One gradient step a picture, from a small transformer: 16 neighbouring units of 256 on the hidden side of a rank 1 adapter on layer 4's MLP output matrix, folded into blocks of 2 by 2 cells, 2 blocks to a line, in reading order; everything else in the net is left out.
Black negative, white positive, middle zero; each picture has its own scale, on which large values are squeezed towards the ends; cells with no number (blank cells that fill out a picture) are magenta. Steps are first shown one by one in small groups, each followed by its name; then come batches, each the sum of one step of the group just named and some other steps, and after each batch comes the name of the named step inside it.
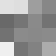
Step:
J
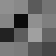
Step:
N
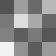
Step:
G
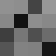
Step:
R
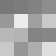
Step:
G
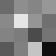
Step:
G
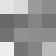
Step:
J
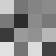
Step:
N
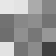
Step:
J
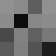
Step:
R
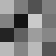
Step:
N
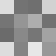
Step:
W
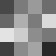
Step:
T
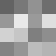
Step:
T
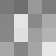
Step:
T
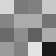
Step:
W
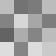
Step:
W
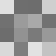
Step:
W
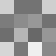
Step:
W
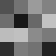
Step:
T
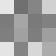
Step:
W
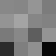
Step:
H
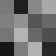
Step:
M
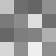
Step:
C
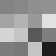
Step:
H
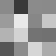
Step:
M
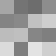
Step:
C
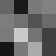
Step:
M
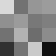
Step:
H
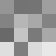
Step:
C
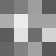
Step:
H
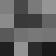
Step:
M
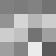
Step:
H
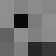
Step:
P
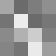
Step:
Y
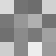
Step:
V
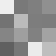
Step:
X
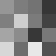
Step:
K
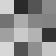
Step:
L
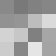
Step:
P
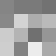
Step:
K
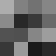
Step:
X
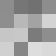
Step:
X
